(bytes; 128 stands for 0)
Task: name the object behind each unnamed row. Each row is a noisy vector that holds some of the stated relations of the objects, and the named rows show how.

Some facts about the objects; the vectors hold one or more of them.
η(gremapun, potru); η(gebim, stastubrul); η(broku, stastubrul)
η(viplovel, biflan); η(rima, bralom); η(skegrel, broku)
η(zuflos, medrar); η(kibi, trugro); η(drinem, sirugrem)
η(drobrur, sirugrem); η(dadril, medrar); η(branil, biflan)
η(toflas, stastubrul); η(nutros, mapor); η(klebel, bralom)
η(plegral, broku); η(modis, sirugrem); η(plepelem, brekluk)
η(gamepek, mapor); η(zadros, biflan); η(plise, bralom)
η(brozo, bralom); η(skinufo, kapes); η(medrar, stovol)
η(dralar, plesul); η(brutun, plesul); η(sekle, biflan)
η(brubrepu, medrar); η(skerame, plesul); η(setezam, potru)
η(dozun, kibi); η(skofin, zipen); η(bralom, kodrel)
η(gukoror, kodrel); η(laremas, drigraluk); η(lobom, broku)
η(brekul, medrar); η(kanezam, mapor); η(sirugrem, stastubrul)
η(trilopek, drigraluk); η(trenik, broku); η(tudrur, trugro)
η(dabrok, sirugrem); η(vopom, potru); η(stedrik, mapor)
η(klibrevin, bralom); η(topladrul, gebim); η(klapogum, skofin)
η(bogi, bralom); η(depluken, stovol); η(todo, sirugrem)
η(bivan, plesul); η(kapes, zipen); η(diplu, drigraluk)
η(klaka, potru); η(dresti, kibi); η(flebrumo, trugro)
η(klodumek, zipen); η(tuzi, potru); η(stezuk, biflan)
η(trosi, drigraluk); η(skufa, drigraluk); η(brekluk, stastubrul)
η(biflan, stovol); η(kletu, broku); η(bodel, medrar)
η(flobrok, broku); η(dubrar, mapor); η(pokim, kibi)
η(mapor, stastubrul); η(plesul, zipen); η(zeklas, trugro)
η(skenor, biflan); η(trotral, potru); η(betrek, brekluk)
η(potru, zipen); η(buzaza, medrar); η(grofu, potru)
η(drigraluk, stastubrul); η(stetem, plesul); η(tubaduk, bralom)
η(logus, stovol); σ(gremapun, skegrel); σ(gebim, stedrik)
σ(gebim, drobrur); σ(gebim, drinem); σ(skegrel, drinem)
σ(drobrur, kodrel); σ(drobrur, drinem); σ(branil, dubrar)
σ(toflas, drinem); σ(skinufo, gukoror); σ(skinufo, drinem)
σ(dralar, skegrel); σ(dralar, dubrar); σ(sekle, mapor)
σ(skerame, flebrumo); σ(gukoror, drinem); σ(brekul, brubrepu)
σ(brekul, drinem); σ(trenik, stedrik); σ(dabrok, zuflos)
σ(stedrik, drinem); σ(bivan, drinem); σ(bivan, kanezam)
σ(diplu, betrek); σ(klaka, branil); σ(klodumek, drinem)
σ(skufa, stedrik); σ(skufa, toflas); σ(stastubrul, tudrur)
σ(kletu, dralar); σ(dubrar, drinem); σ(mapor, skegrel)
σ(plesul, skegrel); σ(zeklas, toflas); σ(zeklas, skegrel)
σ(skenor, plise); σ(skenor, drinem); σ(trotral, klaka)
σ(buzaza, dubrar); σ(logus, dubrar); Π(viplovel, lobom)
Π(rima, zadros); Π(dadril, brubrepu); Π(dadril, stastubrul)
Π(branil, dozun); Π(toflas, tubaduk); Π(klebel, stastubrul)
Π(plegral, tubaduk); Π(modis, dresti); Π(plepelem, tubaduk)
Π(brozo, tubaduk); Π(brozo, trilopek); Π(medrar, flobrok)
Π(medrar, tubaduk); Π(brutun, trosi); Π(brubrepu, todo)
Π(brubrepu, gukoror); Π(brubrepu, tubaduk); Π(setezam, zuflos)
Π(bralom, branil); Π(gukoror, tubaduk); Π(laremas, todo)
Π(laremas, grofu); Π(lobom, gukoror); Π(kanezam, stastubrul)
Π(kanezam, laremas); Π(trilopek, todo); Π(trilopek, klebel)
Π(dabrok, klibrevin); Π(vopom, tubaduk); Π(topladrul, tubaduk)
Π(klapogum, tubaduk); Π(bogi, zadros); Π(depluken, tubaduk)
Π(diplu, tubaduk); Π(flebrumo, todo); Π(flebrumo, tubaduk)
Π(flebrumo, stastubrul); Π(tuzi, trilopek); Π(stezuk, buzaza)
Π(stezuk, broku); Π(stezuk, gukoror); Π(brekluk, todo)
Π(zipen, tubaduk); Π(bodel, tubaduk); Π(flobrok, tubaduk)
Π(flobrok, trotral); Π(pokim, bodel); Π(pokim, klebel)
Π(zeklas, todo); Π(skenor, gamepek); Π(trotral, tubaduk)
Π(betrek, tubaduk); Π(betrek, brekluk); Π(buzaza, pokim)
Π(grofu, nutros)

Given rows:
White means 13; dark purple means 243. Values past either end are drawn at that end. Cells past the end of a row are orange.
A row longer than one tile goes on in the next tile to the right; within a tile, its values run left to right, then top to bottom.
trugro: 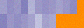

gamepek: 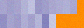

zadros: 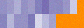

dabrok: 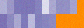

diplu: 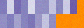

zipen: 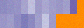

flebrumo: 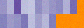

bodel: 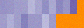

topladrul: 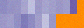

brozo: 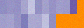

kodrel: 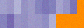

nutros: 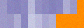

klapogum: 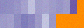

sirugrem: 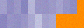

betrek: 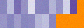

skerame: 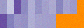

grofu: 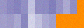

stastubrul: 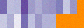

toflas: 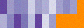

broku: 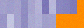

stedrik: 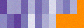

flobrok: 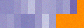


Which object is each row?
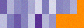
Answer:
gukoror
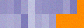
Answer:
trilopek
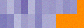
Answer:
sekle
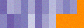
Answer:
gebim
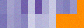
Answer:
skufa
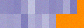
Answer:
brekluk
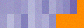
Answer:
pokim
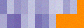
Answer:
skenor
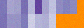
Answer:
trenik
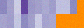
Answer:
tudrur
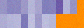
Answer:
todo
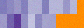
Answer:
drinem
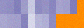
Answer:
kanezam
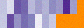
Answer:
branil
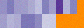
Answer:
tubaduk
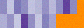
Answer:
buzaza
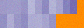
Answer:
viplovel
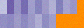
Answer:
klibrevin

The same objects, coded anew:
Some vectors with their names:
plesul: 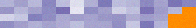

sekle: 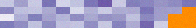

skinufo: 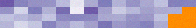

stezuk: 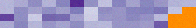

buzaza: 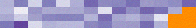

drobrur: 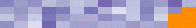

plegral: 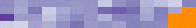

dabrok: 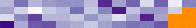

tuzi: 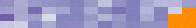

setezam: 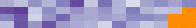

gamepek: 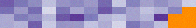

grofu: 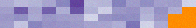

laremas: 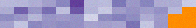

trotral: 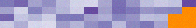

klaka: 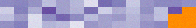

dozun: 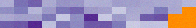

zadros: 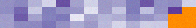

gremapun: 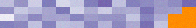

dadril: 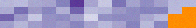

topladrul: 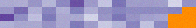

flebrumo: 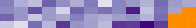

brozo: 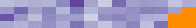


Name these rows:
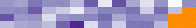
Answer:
diplu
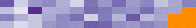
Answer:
brubrepu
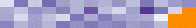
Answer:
zeklas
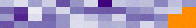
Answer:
zuflos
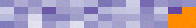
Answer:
dubrar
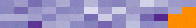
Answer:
bralom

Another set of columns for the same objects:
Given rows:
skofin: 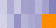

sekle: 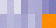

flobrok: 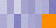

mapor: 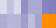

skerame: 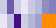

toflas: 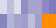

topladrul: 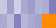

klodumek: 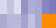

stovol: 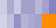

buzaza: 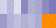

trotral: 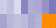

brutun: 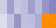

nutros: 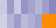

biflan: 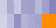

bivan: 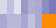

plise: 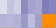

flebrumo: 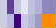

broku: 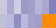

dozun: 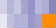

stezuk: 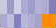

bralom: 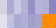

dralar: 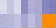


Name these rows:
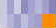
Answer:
todo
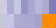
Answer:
gamepek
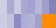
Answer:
modis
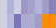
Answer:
setezam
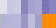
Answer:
skegrel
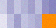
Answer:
trosi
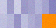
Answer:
klebel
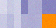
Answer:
klaka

